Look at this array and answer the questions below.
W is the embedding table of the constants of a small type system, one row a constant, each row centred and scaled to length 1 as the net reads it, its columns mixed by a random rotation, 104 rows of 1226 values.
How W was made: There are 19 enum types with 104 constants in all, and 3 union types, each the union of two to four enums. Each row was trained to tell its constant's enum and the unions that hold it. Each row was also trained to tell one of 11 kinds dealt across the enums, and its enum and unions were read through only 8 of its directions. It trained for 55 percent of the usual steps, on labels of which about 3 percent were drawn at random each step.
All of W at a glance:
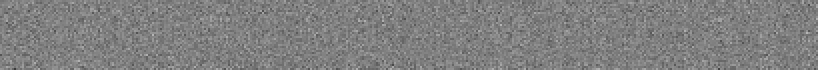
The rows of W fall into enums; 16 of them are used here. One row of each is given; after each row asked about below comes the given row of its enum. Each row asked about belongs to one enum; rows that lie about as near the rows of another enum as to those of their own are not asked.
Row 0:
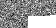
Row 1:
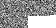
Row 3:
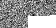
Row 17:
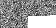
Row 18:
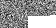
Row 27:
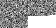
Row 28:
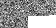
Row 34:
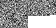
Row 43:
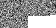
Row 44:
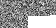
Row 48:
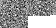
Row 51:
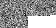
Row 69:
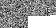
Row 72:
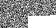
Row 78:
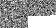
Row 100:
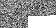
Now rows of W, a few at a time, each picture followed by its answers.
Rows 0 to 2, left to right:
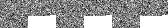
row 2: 3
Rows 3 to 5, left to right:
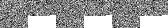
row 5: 72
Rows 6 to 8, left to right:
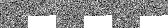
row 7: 44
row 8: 100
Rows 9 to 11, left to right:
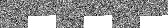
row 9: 27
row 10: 44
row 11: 18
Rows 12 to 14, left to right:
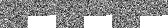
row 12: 17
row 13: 69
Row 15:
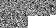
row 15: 51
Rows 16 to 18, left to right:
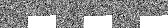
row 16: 48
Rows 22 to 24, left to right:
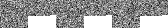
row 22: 78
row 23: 72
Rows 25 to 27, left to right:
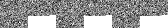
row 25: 27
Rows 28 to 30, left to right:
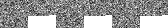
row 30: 3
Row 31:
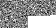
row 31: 78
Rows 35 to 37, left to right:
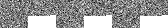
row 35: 48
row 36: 43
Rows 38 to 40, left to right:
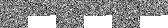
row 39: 72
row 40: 28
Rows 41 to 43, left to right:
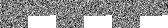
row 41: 43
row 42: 3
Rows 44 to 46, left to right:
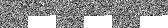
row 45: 44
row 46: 44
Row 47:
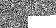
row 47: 69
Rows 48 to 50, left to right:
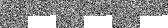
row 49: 51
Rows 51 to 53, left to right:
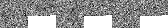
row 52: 17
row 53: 100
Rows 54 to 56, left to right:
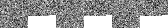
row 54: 28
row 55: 43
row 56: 100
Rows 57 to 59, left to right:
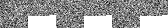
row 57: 34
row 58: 78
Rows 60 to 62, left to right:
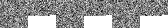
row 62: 34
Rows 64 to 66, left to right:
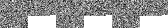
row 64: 18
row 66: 3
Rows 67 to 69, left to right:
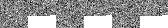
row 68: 69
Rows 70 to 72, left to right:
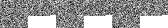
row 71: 17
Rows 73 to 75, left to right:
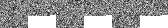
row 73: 34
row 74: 48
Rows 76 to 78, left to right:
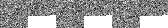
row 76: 100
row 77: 18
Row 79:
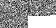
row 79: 18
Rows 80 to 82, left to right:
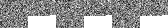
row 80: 43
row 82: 69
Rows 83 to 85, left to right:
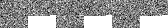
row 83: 3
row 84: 17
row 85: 44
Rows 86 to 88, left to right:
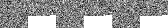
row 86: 78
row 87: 44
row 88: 18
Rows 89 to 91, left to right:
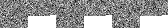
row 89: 43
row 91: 100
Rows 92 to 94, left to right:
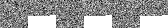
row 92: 18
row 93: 48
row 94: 3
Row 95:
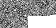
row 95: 72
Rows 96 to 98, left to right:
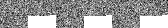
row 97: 72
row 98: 43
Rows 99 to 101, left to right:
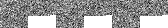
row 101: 78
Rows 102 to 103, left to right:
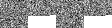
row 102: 48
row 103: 100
